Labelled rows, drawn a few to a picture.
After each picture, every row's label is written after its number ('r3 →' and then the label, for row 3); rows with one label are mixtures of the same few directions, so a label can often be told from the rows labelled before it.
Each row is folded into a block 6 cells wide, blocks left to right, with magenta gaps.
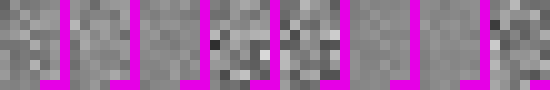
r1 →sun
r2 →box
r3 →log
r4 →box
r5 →box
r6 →sun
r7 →box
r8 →box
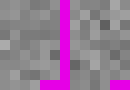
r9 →box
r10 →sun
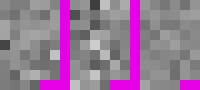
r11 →box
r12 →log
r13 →log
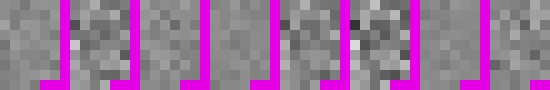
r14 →box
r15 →box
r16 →sun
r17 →log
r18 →box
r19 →box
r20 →log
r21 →sun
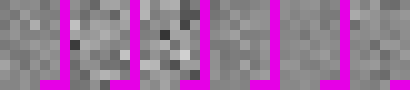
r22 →sun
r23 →box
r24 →sun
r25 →sun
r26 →sun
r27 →log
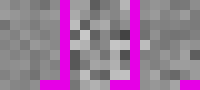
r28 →log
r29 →box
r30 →box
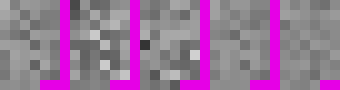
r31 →sun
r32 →sun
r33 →box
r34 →sun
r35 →log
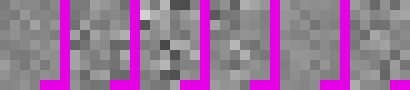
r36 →sun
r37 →box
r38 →log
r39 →log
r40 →sun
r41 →log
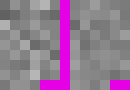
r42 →log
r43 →box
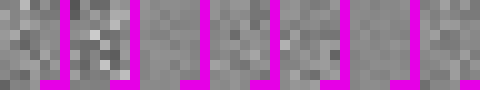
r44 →log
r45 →sun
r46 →sun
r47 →sun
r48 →box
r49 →box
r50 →log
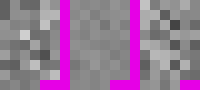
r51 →sun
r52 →sun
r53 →sun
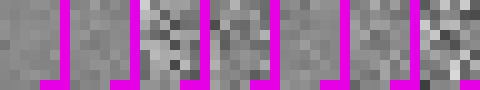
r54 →box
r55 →log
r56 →sun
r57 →box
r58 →log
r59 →log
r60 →log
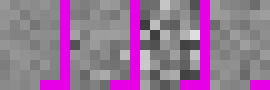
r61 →sun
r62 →box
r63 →box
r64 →log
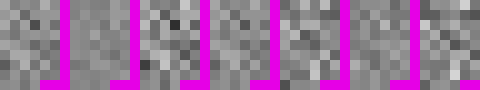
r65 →sun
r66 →sun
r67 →sun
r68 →sun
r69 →log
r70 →sun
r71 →log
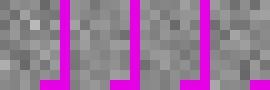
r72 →sun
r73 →box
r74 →sun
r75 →log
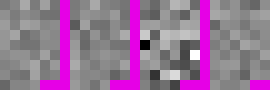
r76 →log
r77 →box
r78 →box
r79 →log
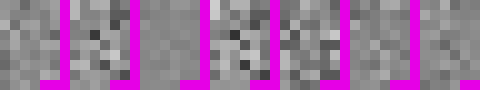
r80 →box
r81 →sun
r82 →log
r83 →sun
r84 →box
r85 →log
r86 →log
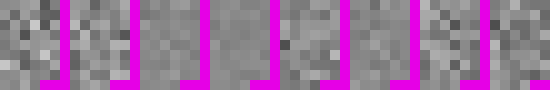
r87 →sun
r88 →box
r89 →log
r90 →box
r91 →box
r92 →log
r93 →sun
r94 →box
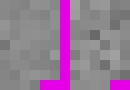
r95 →box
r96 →sun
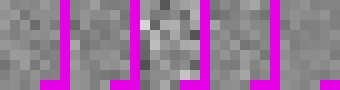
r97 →sun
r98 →box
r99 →box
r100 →log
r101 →box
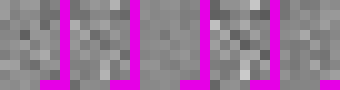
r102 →sun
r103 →log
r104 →sun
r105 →log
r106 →sun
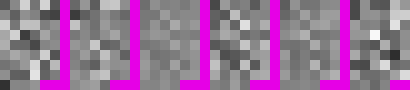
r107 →log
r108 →log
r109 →sun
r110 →sun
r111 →sun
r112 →sun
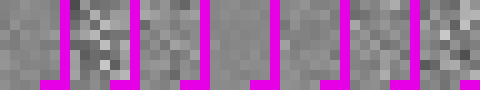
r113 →box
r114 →sun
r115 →log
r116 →box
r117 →box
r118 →log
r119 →sun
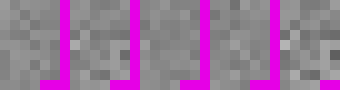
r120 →sun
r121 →box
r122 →box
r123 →log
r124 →box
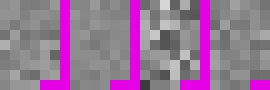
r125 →box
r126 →log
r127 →log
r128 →box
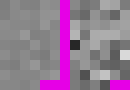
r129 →sun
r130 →box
